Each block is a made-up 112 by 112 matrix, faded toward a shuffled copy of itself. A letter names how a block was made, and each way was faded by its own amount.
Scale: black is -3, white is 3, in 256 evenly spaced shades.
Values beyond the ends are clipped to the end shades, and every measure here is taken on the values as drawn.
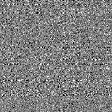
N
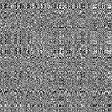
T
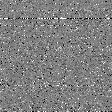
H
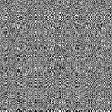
T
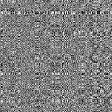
T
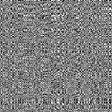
T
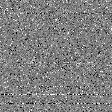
H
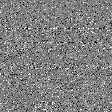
H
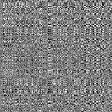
T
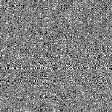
N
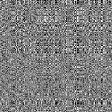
T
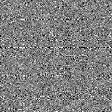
N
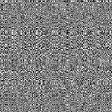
T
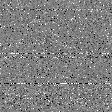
H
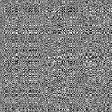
T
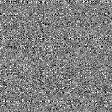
N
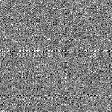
N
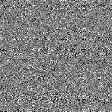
N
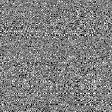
N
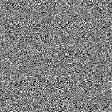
N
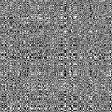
T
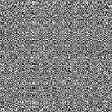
T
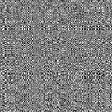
T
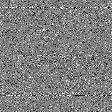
H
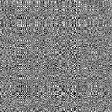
T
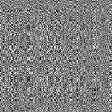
T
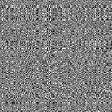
T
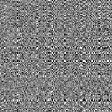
T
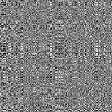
T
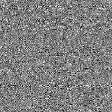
N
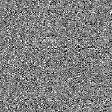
N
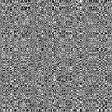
T
